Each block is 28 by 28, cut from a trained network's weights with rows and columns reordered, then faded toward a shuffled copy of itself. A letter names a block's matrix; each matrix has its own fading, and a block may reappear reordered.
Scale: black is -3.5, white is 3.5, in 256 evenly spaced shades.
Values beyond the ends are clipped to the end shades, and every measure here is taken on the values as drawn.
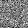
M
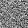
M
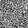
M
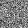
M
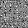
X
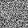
M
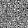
X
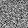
M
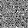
X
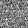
X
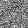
M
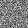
M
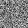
M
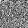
M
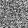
M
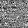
X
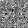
X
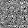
X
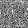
X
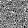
X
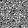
X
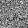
M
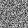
M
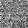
X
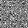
X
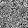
M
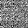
X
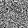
M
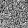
M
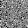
X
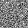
M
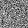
M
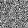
M
